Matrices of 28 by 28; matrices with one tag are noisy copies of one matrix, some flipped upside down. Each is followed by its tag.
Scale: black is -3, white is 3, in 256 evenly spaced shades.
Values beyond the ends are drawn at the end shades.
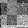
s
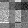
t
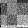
s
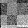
s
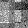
t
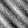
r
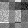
t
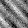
r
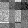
t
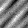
r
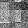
t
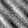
r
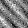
r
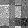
t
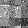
t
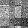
t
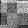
s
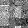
t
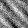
r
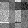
t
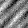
r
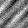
r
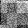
s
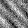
r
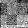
s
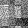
t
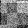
s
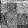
s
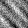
r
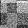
s
